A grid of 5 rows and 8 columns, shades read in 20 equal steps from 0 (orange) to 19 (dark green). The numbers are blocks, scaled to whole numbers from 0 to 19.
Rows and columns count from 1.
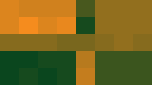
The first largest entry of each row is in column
5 5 4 1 1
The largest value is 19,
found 4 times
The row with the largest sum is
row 4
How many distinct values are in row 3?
3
